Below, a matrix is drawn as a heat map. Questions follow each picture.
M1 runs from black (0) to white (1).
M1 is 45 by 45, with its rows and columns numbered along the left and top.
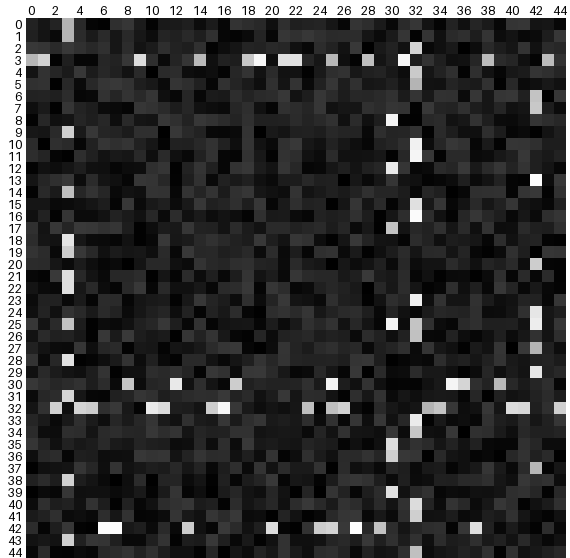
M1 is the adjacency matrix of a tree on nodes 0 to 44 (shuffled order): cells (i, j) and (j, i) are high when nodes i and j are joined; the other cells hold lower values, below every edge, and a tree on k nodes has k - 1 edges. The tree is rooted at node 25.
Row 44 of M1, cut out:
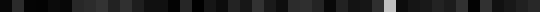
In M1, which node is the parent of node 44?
32
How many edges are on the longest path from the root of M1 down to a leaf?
2
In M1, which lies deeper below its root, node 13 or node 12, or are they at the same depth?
the same depth
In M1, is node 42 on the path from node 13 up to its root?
yes
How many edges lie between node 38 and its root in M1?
2
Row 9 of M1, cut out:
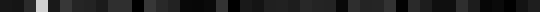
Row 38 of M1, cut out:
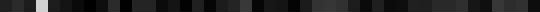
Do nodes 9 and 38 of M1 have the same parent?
yes
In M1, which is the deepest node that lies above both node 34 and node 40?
32
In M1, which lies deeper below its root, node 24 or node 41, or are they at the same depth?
the same depth
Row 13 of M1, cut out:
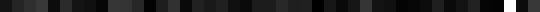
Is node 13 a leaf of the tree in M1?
yes
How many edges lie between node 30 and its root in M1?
1
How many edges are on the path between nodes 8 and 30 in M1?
1
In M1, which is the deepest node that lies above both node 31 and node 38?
3
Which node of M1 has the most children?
32
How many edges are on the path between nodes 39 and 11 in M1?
4
